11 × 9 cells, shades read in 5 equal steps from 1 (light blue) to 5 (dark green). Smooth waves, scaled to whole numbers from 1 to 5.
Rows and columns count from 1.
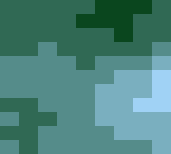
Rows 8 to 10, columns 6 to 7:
2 2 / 2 2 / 3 2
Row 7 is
3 3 3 3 3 2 2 2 1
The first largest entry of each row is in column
6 5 7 1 5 1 1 1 2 1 2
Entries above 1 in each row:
9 9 9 9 9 8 8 7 9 9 9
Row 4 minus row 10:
0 0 0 1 1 1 2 2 1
